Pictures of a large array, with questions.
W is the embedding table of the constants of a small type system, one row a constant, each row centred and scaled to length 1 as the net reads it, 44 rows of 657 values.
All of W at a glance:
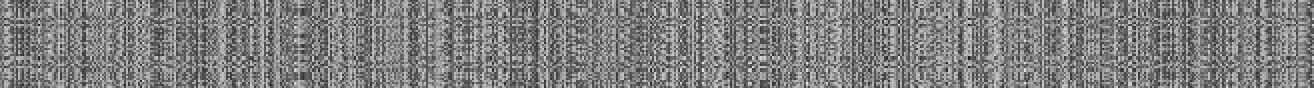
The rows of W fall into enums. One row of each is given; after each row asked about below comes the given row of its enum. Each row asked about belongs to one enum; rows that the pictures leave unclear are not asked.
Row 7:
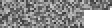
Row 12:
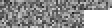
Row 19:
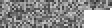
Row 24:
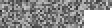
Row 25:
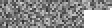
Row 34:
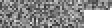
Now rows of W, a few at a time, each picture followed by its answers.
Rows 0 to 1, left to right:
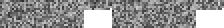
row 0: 19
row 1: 24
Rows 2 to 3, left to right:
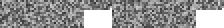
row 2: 7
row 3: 24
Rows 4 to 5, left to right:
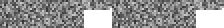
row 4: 25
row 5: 25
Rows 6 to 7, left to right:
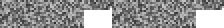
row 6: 7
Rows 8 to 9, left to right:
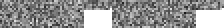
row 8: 34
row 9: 12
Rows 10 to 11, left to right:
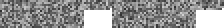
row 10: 24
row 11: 19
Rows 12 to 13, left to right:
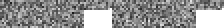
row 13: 34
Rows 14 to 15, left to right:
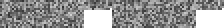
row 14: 19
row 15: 24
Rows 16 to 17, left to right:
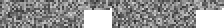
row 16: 19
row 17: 25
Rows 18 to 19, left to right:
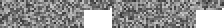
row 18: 7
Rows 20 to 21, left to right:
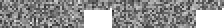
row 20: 34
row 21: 24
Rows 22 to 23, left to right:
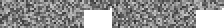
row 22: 7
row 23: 25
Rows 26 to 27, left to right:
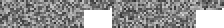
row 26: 7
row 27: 19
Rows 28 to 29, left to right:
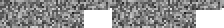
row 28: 12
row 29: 12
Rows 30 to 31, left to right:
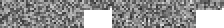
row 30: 7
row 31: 34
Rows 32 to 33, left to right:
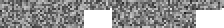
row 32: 24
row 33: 12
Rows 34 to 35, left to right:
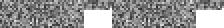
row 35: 34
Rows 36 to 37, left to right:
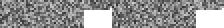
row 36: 7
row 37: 25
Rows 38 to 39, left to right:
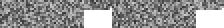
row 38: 7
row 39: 25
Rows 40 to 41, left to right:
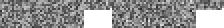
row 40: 24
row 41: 34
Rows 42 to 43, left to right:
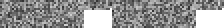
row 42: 19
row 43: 24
